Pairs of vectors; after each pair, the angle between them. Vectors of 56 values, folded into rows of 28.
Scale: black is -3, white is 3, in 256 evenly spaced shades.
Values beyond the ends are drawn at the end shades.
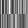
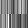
orthogonal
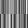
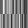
orthogonal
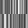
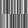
partly aligned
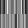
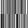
partly opposed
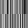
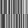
nearly opposite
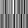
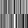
orthogonal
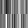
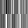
nearly parallel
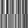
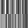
nearly parallel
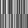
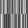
orthogonal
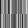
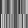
partly aligned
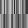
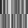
partly aligned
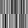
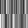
partly aligned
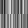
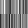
nearly opposite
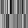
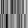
partly aligned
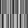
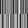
nearly parallel
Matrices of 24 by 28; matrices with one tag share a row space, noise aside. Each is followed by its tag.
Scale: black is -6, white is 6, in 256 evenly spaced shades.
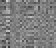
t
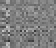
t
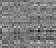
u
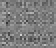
t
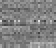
u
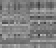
u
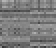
u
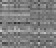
u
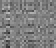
t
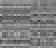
u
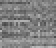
u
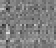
t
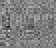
t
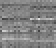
u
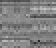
u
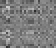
t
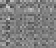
t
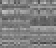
u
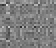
t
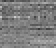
u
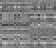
u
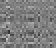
t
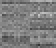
u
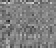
t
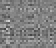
t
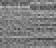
u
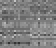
u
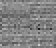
u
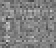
t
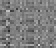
t
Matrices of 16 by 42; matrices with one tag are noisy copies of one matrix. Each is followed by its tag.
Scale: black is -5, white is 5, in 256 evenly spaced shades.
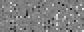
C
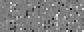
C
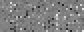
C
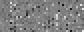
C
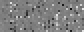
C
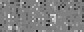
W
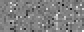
C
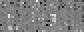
W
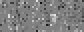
W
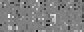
W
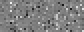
C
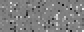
C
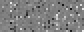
C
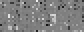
W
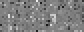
W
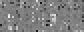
W
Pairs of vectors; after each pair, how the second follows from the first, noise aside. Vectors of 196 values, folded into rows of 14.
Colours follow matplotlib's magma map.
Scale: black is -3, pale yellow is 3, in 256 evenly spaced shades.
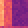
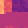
partly zeroed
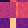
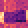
wrapped around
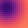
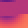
partly zeroed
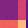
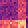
copied
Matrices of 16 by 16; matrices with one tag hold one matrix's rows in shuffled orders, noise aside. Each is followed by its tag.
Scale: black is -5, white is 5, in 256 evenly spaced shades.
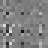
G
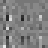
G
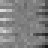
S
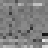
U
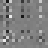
G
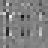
G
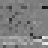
U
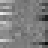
S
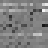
U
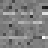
U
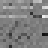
U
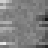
S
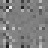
G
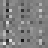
G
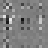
G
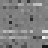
U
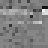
U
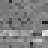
U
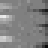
S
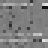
U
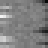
S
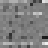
U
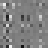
G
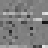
U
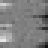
S
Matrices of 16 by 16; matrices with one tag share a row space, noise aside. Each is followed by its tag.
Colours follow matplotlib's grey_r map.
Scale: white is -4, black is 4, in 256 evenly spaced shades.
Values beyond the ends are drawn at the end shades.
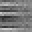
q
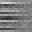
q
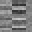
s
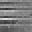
q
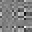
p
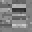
s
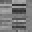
s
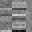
s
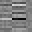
s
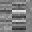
s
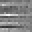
q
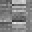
s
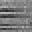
q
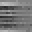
q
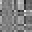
p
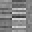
s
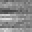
q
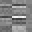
s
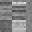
s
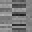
s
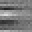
q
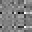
p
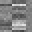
s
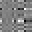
p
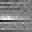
q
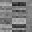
s
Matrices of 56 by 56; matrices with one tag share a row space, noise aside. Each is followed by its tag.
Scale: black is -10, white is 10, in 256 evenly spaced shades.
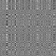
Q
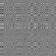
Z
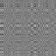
Z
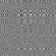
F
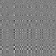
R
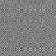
F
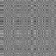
Z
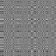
Z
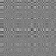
Z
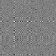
R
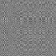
F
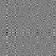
Q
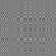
F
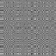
Z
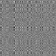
R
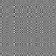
R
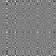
Q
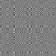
R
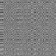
Z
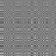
Z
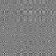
F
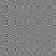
Q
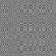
F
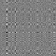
Q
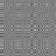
Z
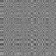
Z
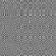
F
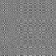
F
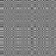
Z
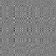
R
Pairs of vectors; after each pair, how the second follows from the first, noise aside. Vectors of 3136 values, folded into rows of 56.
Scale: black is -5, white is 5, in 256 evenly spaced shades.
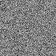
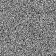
shuffled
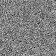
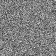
negated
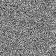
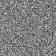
shuffled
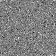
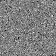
negated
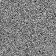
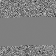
partly zeroed
